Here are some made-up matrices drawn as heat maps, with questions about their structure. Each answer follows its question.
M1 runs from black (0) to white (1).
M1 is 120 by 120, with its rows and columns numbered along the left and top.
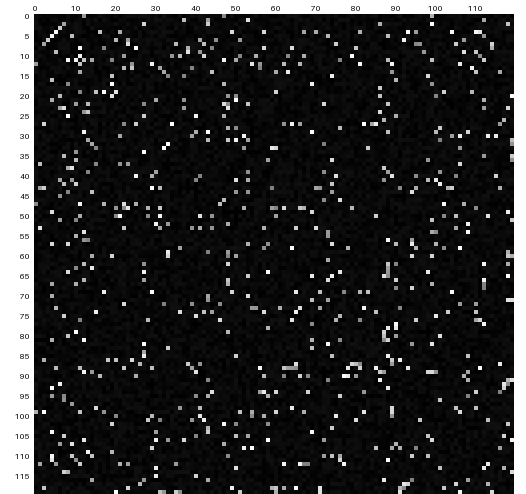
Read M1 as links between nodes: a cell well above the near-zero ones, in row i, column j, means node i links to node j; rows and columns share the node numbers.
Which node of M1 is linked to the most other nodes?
node 88
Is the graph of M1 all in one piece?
yes
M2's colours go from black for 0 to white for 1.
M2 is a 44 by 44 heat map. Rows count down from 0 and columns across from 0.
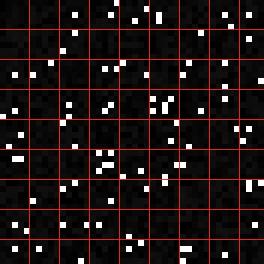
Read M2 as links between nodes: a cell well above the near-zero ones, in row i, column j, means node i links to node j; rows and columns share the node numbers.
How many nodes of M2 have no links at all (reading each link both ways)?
7
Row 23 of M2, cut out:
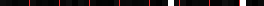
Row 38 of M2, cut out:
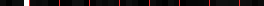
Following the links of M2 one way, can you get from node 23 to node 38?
no
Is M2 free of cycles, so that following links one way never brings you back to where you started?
no
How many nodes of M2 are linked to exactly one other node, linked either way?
12
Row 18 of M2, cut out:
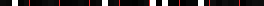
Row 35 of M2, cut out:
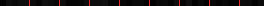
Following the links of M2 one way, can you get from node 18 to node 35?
no
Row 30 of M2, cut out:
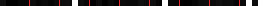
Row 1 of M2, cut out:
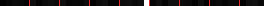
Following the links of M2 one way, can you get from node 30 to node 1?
yes
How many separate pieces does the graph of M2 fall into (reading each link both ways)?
9
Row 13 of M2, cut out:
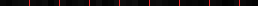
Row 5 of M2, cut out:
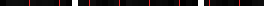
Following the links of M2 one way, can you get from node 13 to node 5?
yes
